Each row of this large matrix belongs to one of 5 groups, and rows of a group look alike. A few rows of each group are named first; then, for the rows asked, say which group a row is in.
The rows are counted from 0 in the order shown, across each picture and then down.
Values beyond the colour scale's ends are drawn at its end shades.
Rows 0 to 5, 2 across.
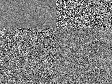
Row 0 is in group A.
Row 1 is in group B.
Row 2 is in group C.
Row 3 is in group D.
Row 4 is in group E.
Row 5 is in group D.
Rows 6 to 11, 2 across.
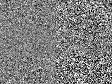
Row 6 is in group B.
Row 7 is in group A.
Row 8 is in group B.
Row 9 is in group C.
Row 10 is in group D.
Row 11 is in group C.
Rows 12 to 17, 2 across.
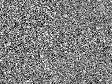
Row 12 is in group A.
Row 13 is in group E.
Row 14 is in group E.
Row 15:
E
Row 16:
E
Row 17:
A
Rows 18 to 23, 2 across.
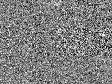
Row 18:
D
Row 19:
C
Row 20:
B
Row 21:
C
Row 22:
B
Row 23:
D
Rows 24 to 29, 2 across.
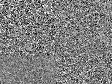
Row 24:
E
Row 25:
D
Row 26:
B
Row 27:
E
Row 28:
D
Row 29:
B
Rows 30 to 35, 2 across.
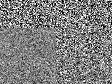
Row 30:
B
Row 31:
B
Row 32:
D
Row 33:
B
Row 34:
A
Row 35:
E
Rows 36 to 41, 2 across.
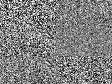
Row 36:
B
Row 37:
E
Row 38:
A
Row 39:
B
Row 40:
A
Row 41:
B
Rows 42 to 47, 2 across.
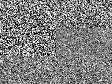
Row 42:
A
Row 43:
A
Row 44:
B
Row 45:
D
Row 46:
E
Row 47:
A
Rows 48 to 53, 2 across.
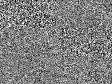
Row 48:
D
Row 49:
A
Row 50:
E
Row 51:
B
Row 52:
D
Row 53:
B
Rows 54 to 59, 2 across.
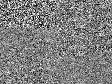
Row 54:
B
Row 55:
C
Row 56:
D
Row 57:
C
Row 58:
D
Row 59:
C
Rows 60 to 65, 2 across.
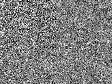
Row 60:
C
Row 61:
C
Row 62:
C
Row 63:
D
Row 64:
E
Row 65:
A
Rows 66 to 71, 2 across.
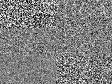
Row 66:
D
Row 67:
E
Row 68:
B
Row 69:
B
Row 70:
D
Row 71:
B
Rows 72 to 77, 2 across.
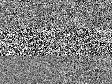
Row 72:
C
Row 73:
C
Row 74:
D
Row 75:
D
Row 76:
A
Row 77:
D
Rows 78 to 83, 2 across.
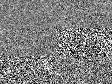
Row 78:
E
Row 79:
D
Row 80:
C
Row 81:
A
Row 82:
E
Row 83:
C
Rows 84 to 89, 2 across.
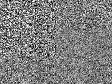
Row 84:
B
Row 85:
A
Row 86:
B
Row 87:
C
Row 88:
C
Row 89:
C
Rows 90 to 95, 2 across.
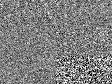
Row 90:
E
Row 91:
E
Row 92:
A
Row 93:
E
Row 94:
D
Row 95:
D
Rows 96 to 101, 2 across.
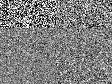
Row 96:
B
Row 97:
A
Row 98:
B
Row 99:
A
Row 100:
B
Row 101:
E
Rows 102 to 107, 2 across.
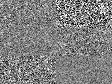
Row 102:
E
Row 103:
E
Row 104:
E
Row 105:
D
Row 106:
E
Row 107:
D
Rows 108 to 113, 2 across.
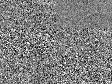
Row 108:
D
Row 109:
D
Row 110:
A
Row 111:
D
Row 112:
C
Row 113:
B
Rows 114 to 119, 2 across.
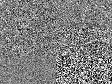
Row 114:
C
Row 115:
A
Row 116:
C
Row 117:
D
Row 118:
B
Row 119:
B
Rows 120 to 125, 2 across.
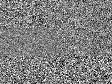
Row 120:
B
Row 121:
C
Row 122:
B
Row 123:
C
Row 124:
A
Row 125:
E
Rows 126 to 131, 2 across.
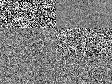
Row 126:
C
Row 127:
D
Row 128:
D
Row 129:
A
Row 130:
B
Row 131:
B
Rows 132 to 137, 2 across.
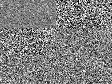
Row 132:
E
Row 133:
A
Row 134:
D
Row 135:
D
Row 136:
B
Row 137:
A
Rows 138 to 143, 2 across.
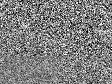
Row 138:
C
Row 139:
A
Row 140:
A
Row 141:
D
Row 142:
E
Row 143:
A
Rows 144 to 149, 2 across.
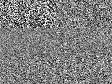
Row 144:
A
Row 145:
C
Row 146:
A
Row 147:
E
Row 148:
A
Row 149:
E
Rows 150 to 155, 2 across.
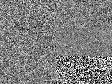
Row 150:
A
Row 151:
C
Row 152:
C
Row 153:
D
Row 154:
E
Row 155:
D
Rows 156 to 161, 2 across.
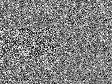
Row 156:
E
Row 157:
E
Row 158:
C
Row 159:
E
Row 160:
E
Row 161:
E
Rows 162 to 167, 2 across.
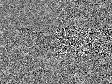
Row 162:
E
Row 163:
C
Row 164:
C
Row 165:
B
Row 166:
D
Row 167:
C
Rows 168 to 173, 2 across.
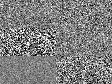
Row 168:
E
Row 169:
B
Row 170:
A
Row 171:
E
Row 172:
A
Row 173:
A
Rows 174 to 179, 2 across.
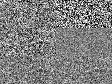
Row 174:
C
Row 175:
B
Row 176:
D
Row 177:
B
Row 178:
D
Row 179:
D
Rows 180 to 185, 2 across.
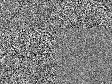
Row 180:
C
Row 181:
A
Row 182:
A
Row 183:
A
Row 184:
C
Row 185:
B
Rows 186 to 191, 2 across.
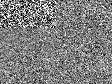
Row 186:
E
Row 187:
A
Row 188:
D
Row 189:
B
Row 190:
D
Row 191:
E
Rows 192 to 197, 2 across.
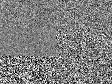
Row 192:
C
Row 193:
B
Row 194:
D
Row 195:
A
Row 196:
B
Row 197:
C
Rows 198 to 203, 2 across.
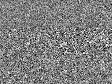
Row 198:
A
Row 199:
A
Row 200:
A
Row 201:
E
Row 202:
D
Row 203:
E
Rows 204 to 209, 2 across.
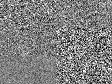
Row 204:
E
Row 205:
D
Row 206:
C
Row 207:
C
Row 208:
D
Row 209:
A
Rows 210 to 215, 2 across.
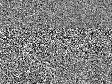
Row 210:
B
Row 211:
A
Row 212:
B
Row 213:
B
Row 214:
A
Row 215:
B
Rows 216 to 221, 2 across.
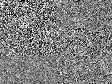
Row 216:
C
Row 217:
C
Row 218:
D
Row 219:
C
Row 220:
A
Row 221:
E
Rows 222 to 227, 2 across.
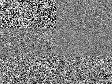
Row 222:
C
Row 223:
A
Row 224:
E
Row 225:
C
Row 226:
A
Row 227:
E
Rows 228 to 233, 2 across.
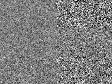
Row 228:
A
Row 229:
C
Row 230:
D
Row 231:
A
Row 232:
C
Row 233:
C
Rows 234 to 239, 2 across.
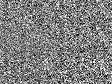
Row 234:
B
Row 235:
E
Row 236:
A
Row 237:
E
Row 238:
E
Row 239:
E
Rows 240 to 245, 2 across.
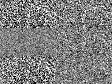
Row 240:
A
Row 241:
A
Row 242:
A
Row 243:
A
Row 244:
A
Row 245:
E
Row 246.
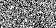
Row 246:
D
